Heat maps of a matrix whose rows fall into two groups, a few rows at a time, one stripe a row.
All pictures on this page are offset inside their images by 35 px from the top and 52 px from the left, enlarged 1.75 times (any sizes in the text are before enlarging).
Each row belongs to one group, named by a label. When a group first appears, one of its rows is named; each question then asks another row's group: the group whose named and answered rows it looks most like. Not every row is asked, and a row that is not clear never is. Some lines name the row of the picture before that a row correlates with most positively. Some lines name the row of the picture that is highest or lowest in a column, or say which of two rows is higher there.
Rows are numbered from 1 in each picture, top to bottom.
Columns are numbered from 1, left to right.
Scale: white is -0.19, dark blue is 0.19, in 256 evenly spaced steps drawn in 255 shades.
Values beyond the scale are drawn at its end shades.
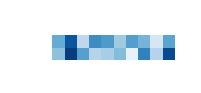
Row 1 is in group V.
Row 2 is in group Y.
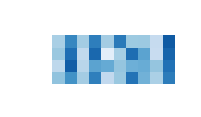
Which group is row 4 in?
V
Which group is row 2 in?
V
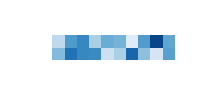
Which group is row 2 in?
V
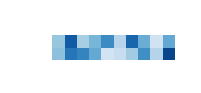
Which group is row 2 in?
Y
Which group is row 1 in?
V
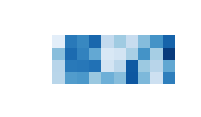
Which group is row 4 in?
V
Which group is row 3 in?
V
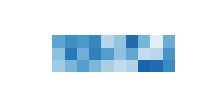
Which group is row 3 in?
Y
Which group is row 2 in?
V
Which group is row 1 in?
V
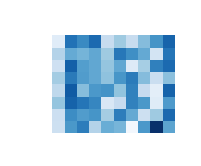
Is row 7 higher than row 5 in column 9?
Yes
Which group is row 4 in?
V
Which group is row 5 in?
V
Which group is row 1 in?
Y
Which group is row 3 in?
Y
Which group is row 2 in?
V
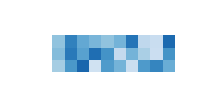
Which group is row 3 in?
Y
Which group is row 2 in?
V
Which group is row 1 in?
V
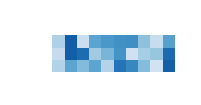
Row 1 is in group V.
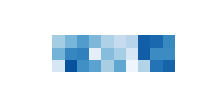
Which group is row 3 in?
Y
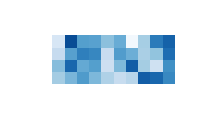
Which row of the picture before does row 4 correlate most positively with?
1
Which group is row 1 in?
Y
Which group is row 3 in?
V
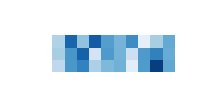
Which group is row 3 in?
Y
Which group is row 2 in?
Y
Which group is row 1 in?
V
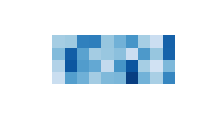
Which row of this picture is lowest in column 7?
2
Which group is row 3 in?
V
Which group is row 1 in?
V
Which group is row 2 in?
Y
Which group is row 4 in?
V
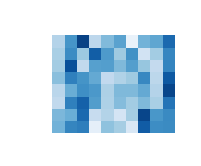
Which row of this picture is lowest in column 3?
3
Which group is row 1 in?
Y
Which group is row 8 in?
Y
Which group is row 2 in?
V
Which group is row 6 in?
Y
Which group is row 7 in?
Y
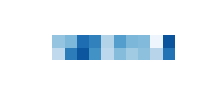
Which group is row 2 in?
Y
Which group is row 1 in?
V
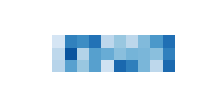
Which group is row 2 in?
V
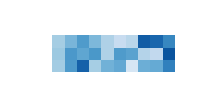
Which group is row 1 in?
Y
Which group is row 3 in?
Y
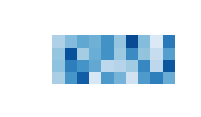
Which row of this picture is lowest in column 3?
2
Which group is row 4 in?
Y
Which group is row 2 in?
V
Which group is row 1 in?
V
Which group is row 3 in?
Y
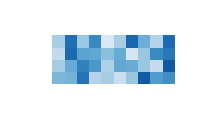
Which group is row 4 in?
Y
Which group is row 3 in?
V
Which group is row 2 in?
Y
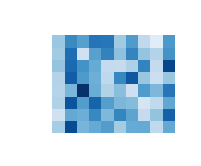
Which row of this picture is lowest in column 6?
3
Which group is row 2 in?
V
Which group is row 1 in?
V
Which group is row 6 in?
V
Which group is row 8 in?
V
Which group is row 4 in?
V
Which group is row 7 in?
V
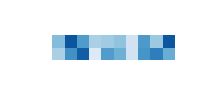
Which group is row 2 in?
Y
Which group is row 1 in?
Y
